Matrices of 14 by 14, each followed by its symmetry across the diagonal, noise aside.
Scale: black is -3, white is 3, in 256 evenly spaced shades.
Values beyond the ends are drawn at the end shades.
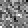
antisymmetric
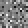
antisymmetric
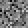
symmetric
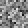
symmetric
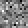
neither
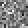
neither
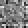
antisymmetric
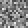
neither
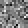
antisymmetric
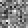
neither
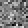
neither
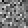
neither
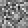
symmetric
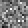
neither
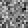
neither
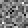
symmetric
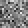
antisymmetric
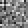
antisymmetric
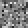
antisymmetric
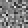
antisymmetric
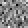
neither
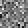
neither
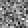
antisymmetric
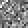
symmetric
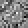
symmetric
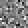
antisymmetric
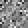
symmetric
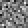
symmetric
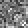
symmetric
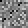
symmetric
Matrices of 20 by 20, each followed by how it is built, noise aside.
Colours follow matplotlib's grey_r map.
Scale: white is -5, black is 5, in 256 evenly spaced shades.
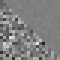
lower triangular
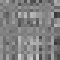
low rank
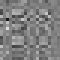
low rank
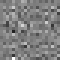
low rank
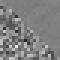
lower triangular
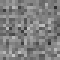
low rank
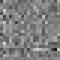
low rank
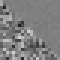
lower triangular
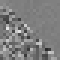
lower triangular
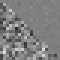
lower triangular
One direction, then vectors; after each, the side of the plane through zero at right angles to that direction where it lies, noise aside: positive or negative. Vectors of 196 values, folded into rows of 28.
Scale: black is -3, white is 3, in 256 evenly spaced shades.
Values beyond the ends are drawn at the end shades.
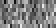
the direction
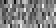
positive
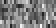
positive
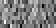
negative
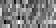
positive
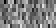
positive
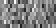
negative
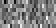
positive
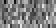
positive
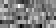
negative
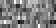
negative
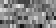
negative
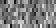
positive
